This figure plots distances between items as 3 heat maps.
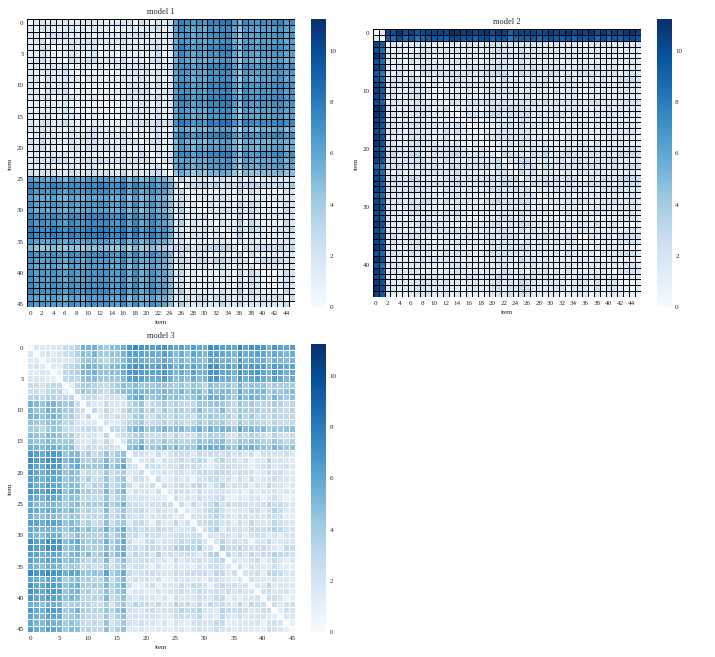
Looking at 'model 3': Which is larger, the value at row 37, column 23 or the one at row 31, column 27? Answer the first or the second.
the second
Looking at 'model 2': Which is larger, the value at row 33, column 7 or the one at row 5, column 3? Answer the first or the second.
the first
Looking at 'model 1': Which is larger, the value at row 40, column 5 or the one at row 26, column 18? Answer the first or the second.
the second
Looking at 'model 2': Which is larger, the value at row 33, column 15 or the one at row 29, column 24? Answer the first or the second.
the second
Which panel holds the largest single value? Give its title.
model 2
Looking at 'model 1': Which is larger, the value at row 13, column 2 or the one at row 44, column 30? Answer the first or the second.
the second
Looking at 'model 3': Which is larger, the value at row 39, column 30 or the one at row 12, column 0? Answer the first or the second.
the second
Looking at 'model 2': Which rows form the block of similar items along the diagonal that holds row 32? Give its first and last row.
2 to 45
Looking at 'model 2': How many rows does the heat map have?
46
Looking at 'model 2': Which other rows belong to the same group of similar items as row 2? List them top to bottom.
3, 4, 5, 6, 7, 8, 9, 10, 11, 12, 13, 14, 15, 16, 17, 18, 19, 20, 21, 22, 23, 24, 25, 26, 27, 28, 29, 30, 31, 32, 33, 34, 35, 36, 37, 38, 39, 40, 41, 42, 43, 44, 45
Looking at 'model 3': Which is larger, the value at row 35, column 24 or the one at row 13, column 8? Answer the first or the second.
the second
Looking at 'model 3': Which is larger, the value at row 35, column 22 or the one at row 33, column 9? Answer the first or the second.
the second
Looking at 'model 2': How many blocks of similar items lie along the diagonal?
2
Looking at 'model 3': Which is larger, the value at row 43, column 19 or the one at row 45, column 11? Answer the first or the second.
the second
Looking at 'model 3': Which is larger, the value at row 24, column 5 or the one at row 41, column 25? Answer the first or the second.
the first
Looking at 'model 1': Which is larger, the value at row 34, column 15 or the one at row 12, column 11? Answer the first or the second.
the first
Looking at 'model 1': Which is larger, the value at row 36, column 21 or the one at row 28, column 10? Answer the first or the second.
the second
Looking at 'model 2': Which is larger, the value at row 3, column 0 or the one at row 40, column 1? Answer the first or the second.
the first
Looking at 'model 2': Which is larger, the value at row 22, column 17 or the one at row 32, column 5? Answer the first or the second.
the first
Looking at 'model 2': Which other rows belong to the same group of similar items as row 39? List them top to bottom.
2, 3, 4, 5, 6, 7, 8, 9, 10, 11, 12, 13, 14, 15, 16, 17, 18, 19, 20, 21, 22, 23, 24, 25, 26, 27, 28, 29, 30, 31, 32, 33, 34, 35, 36, 37, 38, 40, 41, 42, 43, 44, 45
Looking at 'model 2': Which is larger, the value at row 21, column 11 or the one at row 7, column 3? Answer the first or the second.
the first
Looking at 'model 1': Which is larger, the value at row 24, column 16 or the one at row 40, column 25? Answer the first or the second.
the first
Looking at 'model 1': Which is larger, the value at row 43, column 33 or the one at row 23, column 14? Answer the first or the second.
the first
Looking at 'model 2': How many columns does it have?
46
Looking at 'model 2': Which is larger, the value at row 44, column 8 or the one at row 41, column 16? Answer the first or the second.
the first
